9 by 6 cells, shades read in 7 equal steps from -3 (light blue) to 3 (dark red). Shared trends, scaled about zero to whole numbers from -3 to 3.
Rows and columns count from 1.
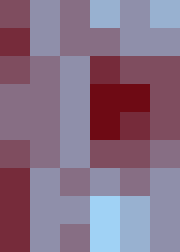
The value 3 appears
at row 4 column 4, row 4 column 5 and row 5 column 4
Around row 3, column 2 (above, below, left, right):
-1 0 1 -1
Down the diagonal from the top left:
1 -1 -1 3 2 0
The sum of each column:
11 -5 -5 0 1 -3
